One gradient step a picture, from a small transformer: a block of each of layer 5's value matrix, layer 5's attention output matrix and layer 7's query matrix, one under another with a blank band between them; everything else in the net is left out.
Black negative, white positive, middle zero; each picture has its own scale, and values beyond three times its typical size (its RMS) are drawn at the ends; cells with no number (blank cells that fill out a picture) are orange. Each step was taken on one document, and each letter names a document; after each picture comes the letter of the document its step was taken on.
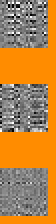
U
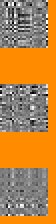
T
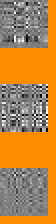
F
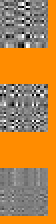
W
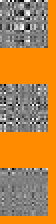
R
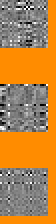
U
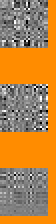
F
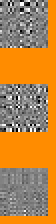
R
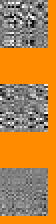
U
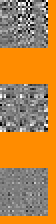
U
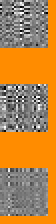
W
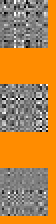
F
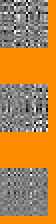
F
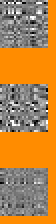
T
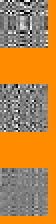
R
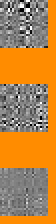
R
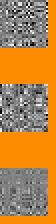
U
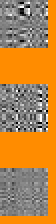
R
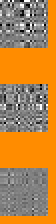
R
